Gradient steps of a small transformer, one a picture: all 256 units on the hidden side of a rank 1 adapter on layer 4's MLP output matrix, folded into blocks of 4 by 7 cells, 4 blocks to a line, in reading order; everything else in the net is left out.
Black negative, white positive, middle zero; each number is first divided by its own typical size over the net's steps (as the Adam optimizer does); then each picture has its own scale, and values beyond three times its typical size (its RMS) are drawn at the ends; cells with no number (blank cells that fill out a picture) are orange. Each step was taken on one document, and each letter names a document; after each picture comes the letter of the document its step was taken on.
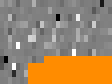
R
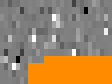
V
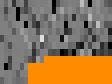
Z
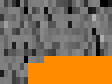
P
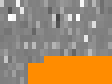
R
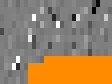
V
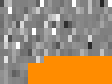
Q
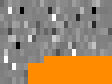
R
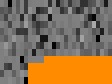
P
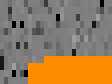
R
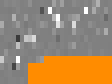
V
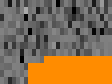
P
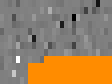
V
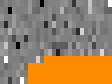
Q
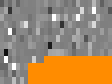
R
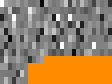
Q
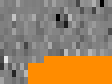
R
